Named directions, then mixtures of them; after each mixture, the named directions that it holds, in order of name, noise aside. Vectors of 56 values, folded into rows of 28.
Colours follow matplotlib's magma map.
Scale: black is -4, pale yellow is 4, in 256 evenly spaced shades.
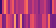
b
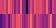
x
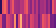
b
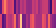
b, x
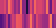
x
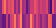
b, x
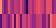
b, x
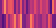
b, x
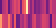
b, x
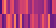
b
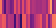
b, x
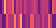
b, x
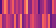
b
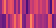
b, x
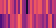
x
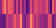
b, x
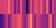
x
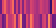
b, x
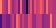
b, x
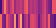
b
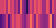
x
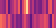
x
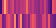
b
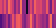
x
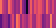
b, x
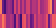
b, x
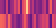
x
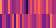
b, x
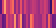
b, x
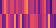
b
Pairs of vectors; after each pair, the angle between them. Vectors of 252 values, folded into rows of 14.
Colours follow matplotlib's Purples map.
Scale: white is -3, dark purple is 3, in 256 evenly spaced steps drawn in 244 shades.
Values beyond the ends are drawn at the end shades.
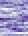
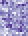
partly aligned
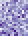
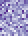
nearly opposite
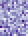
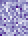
orthogonal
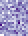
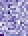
nearly opposite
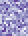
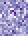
partly aligned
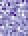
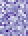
partly aligned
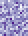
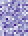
partly aligned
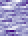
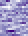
nearly parallel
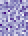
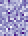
nearly opposite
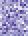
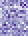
nearly parallel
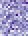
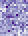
partly aligned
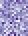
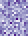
nearly parallel
